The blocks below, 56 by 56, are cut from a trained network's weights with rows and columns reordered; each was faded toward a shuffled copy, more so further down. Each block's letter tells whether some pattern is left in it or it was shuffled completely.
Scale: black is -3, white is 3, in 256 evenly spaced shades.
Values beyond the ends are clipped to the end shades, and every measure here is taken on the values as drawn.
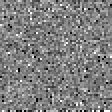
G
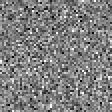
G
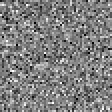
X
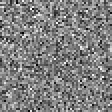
X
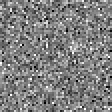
X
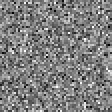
G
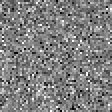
G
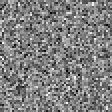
G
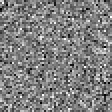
G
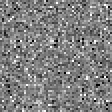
G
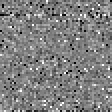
G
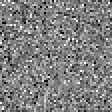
X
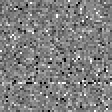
G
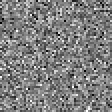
G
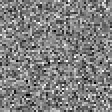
X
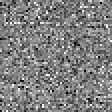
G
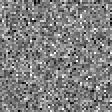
X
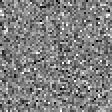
G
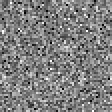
X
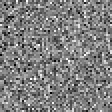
X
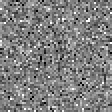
X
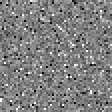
X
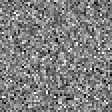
X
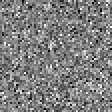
X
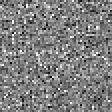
G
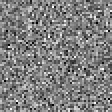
G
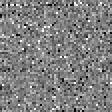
G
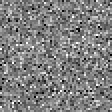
G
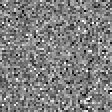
G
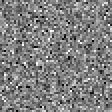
X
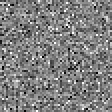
X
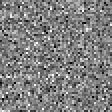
G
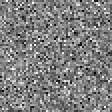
G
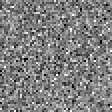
X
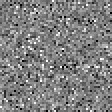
G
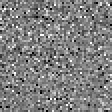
G
